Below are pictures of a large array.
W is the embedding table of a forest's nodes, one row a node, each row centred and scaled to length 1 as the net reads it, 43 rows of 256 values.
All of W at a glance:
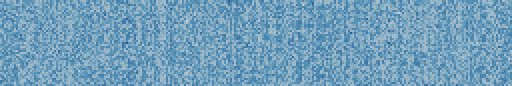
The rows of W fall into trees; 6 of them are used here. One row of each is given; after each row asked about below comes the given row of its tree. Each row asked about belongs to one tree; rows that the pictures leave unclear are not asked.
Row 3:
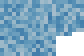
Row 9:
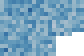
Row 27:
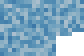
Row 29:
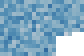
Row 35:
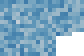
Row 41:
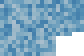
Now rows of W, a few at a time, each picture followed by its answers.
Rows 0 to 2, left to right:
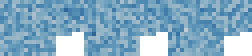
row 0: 41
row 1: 41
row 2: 27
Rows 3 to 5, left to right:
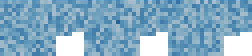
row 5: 41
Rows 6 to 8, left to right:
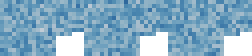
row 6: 9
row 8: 3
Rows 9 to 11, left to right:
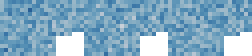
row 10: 35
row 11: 35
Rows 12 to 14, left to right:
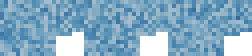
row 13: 3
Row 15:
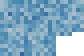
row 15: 9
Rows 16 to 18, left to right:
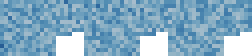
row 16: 35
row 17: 3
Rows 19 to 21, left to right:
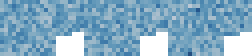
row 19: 3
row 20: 3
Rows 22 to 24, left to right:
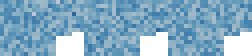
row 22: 29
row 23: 35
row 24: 3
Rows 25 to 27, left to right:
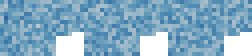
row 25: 29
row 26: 35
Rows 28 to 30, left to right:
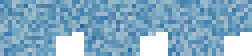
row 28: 41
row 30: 27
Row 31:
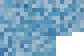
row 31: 27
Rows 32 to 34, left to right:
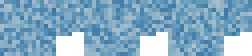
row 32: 27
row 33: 3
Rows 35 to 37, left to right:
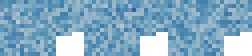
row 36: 35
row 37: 3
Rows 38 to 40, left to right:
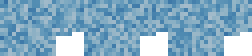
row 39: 35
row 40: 35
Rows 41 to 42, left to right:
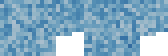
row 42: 9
